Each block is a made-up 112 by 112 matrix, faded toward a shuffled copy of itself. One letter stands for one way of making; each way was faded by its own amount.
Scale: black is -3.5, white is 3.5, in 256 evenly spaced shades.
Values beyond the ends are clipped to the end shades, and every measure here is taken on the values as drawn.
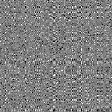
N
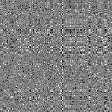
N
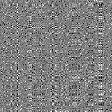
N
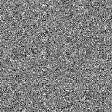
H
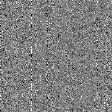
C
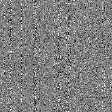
C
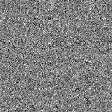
H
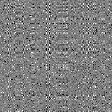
N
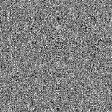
H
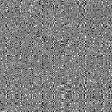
N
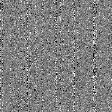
C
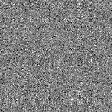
H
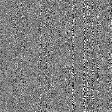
C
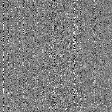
C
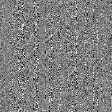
C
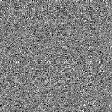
H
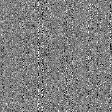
C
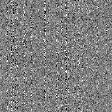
C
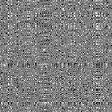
N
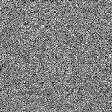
H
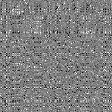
N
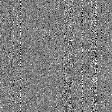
C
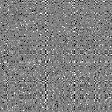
N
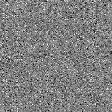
H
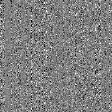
C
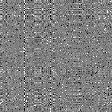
N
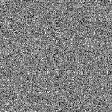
H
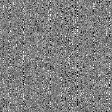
C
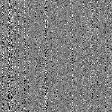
C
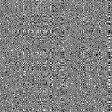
N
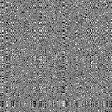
N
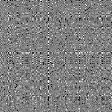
N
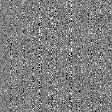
C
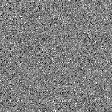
H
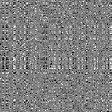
N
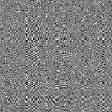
N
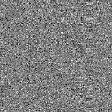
H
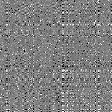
N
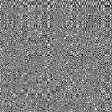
N
